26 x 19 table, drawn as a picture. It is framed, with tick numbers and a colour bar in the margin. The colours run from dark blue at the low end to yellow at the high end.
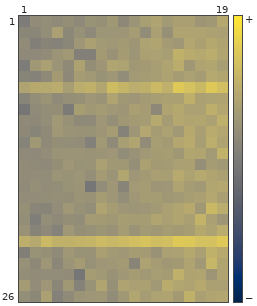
Calmest part: middle left. Odd lines: rows 7 and 21. Slope: up to the right.
